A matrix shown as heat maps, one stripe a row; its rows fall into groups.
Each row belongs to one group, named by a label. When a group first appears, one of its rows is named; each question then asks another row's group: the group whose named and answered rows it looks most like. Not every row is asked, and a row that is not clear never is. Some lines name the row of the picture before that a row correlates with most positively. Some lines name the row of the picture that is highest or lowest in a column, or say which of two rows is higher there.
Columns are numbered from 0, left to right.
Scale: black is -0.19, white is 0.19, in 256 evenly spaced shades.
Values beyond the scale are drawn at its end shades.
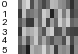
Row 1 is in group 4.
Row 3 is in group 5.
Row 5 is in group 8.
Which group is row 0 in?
5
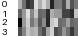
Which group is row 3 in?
5
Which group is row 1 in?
5
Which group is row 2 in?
5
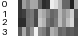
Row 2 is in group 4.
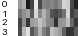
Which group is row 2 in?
8
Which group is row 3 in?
5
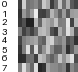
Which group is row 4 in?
5
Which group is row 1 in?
5
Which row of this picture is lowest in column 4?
6
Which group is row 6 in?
4
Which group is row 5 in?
5
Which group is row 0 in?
4
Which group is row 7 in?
5
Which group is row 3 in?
4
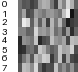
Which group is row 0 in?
4
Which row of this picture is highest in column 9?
7
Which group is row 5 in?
4
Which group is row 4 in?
5
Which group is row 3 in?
8
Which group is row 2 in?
5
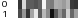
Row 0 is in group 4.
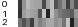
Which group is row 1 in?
5
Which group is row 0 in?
5
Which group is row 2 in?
8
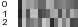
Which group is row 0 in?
5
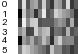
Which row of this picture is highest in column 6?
1
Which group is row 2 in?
5
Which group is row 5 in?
5
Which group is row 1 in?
4
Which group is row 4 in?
4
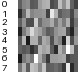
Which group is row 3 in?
5
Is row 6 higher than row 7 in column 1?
No
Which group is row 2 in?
8
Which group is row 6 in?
5
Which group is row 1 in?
5
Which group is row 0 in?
4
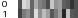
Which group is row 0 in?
5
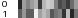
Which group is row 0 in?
5
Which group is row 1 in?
8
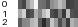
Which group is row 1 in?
8
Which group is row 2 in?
5
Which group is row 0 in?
5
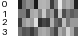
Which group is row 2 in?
5
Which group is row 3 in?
4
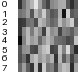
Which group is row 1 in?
8
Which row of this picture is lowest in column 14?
5
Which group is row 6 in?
8
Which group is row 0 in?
5
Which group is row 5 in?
4
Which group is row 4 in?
5
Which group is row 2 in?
4
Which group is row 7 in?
8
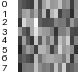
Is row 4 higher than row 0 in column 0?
No
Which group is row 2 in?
5
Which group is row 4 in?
8
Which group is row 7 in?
5
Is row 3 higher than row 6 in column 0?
Yes
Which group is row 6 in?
8
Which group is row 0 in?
8
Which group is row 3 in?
8
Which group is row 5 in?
4
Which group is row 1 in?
5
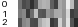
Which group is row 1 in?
8
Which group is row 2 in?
4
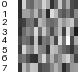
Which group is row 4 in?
8
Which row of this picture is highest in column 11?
6
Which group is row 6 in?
4
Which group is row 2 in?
4
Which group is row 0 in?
4
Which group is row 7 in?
5
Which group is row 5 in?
5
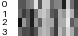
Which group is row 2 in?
8
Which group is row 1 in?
4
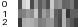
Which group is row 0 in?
5
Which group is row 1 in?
5
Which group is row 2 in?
5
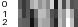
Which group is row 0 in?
8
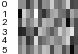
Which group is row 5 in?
8
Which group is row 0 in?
8
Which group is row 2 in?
5
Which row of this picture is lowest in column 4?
3
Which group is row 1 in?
5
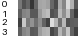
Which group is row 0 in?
4
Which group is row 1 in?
4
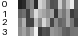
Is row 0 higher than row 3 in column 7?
Yes
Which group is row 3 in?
5
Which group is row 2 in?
8
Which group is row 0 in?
4
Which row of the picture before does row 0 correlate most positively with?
0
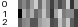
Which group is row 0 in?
8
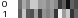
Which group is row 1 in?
8
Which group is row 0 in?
5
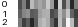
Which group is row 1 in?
4
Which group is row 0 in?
8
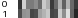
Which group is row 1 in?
4
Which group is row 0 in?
4
